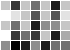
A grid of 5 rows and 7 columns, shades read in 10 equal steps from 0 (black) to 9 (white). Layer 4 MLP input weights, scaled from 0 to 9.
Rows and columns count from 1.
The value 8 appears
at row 2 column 2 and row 2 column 7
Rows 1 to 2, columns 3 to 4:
7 4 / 7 3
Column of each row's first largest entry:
1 1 1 1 1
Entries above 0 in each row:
7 7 7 7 6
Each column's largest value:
9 8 7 5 7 5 8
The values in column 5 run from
1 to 7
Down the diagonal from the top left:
7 8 7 2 1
